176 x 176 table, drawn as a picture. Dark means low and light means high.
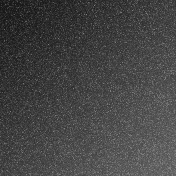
Stripes: none. Slope: up to the bottom right. Ninth with the lowest average: top left. Mirror symmetry: none. Ninth with the highest average: bottom right. Odd rows or columns: none.
